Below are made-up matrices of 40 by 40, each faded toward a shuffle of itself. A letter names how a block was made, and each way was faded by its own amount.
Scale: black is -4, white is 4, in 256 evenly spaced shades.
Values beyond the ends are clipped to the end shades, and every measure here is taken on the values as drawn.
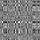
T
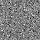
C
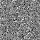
C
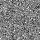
C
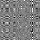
T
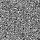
C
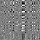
T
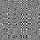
T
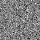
C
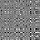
T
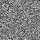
C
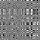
T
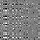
T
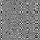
T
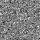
C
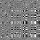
T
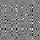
T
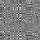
T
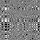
T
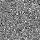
C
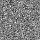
C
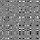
T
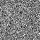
C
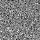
C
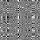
T
